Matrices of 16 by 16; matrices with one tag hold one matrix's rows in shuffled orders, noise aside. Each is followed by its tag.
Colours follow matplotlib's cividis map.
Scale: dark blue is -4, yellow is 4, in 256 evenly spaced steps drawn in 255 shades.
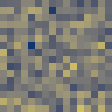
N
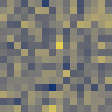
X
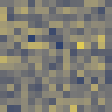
N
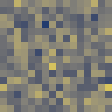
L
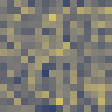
X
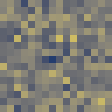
X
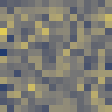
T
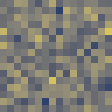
L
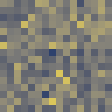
X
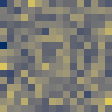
T
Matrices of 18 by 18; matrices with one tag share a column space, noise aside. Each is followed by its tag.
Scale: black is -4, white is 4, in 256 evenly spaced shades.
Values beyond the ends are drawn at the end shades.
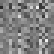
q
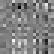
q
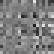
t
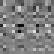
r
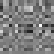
r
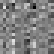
q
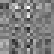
q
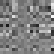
r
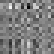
q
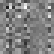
q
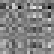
q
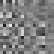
t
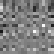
r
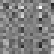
q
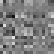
t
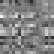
t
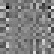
q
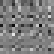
r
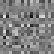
t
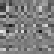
r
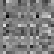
t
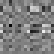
r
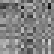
q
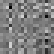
q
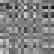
q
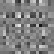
t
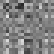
q
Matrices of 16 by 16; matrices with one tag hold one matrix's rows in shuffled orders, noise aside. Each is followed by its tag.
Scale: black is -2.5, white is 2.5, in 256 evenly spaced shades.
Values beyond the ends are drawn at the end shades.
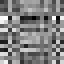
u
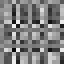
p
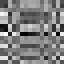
u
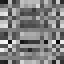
u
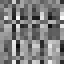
p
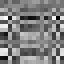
u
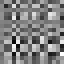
p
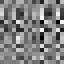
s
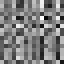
s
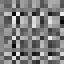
p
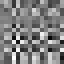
p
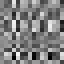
p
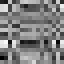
u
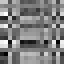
u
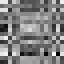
u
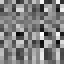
s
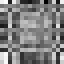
u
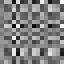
p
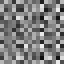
s
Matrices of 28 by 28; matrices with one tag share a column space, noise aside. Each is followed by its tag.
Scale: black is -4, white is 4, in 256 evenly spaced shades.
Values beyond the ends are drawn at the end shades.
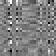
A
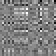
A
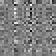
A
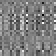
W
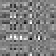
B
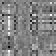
W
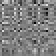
A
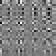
A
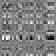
B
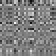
A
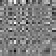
A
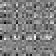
B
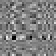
B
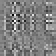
W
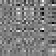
A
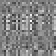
W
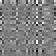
A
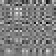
A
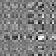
B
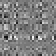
B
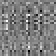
W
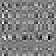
B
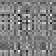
W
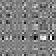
B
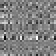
B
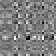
B
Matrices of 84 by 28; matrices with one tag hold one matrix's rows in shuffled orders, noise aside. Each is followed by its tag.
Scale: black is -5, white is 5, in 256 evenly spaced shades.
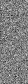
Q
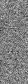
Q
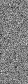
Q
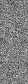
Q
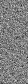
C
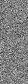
C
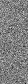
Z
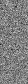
Q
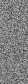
Z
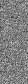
Q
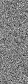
Z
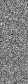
Q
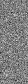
Q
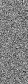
Z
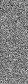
Q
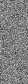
C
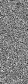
C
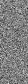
C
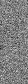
Q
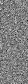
C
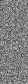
Q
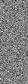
C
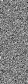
C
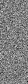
C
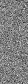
Z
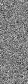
C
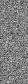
Q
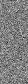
Z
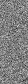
Z
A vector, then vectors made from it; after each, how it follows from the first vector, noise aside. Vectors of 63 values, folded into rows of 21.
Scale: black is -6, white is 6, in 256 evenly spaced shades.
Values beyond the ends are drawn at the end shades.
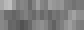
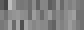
sign-scrambled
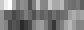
scaled up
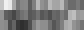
scaled up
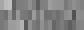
sign-scrambled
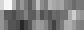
scaled up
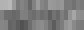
copied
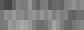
negated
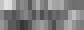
scaled up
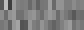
sign-scrambled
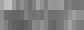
copied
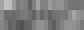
copied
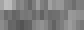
copied
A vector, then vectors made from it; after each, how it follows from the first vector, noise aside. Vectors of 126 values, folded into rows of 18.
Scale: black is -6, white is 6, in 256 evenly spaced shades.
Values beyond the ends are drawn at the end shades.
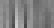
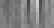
reversed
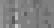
partly zeroed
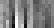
scaled up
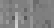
partly zeroed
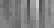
reversed
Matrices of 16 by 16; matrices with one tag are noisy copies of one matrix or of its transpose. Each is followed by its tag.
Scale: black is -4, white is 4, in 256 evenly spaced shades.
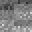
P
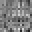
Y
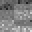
P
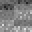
P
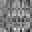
Y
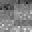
P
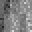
P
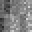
P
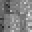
P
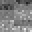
P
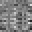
Y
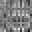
Y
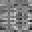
Y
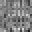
Y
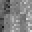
P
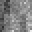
P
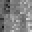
P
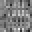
Y
